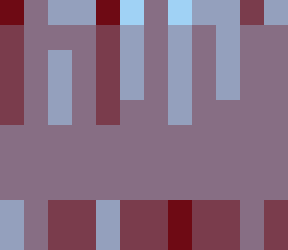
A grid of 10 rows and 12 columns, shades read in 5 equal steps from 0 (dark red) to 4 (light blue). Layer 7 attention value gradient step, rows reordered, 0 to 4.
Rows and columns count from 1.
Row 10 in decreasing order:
3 3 2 2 1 1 1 1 1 1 1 0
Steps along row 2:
up same same down up down up down up down same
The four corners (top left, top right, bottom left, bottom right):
0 3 3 1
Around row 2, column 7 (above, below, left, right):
2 2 3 3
